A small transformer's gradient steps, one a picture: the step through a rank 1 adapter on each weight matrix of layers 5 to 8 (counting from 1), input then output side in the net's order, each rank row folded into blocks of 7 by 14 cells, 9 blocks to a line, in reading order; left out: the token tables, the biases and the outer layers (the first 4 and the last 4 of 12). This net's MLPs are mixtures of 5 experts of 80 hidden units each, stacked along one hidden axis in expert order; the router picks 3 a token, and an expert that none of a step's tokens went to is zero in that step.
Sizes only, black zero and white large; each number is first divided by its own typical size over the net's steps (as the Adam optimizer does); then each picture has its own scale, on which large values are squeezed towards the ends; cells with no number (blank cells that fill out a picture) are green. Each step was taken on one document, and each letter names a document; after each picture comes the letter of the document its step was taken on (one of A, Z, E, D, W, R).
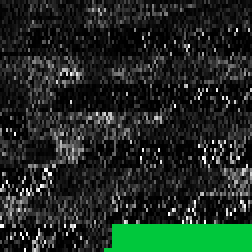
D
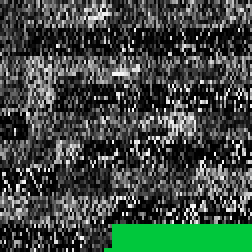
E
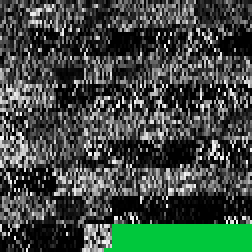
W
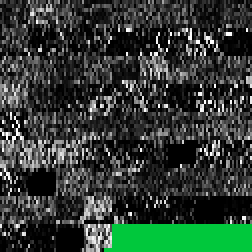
W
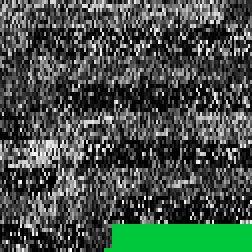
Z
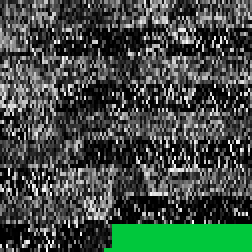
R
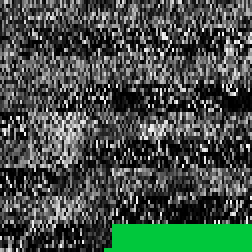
R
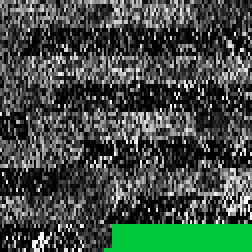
E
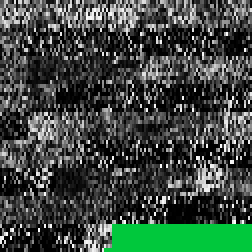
E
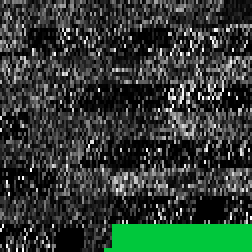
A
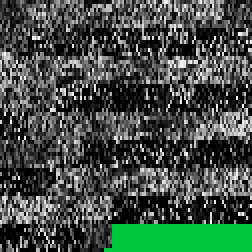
R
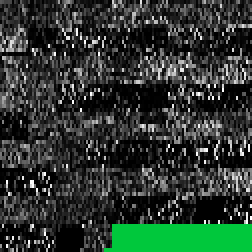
A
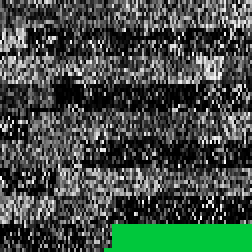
Z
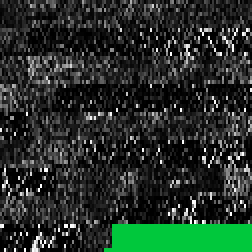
D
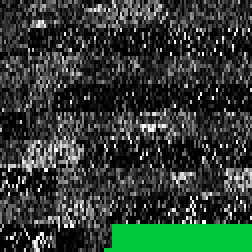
D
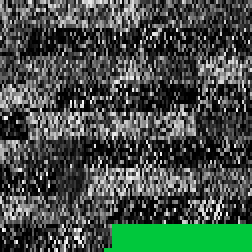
E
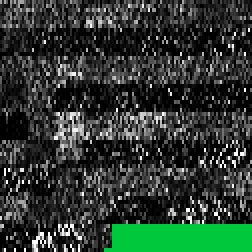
D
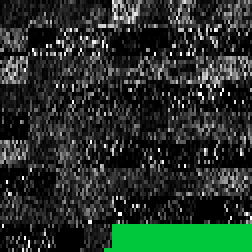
A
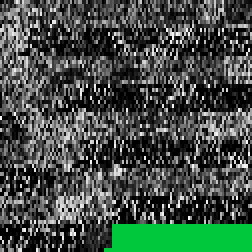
R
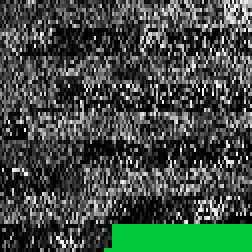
E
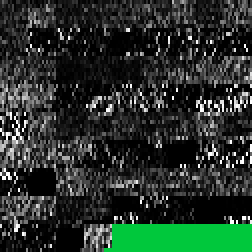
W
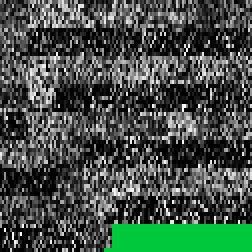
E
